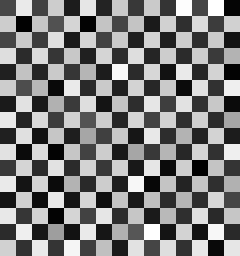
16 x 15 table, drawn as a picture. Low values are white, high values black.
Average level on the scale: 50%. Slope: none. Histogram: two levels. Grain: checkered.
